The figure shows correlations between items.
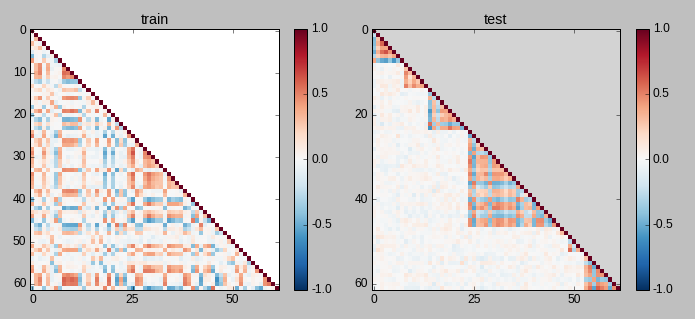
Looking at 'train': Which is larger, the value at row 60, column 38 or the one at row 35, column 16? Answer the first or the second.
the first
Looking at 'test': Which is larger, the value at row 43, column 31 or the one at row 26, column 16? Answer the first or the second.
the second
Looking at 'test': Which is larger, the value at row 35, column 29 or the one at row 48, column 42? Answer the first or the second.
the second
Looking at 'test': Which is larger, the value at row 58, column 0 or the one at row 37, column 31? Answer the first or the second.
the first
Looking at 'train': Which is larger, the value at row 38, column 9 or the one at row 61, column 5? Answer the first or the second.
the first
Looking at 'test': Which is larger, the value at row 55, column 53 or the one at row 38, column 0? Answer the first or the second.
the second
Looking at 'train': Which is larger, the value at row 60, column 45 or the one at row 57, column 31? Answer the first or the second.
the second
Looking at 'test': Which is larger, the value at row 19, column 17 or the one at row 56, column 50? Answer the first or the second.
the first
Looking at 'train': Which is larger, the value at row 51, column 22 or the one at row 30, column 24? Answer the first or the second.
the second
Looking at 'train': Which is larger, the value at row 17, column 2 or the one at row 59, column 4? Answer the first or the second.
the second
